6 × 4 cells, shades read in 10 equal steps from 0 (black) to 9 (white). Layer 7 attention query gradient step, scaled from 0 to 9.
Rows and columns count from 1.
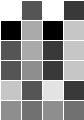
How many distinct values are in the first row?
3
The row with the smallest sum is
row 2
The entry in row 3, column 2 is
6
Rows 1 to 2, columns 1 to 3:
9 3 9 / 0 6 0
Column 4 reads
2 7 7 7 2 4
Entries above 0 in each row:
4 2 4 4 4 4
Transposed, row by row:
9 0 3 3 7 5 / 3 6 6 5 3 4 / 9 0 2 2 8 5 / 2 7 7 7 2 4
